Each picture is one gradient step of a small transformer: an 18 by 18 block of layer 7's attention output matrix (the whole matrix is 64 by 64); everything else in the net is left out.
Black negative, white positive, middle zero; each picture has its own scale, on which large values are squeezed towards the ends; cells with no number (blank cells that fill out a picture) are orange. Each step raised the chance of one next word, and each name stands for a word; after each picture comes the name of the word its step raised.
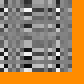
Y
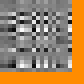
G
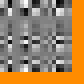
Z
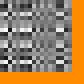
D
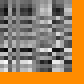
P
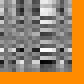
P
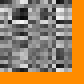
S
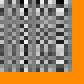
Z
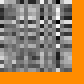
S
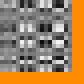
D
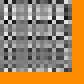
S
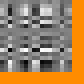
P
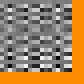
Y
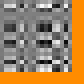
D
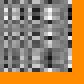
S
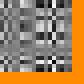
D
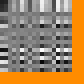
P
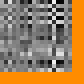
G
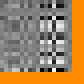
D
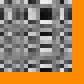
S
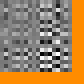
Y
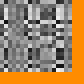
S
